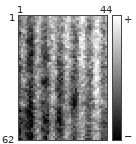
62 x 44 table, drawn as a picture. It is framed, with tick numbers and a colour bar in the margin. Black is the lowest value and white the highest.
Average level on the scale: 50%. Stripes: upright, repeating 6 times. Grain: streaks running down. Slope: up to the top right. Ninth with the highest average: top right. Ninth with the lowest average: bottom left.
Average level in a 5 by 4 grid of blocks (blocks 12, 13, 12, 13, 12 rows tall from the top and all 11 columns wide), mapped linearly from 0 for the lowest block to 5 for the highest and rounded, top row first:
3455
2244
2234
1123
0032
